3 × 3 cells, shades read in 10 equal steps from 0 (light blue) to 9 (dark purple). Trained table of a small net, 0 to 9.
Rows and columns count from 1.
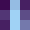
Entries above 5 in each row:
2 2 1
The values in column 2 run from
0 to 1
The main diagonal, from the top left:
9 0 4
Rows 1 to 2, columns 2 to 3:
1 8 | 0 6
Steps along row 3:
down up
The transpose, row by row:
9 7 8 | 1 0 0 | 8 6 4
